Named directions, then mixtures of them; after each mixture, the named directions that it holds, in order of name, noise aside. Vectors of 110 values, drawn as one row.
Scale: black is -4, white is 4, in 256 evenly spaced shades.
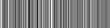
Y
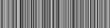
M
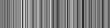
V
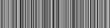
M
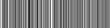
Y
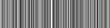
M, Y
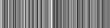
V, Y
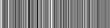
Y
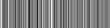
Y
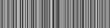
M, V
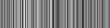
M, V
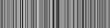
M, V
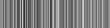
M, V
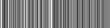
V, Y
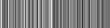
V, Y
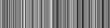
V, Y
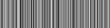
M
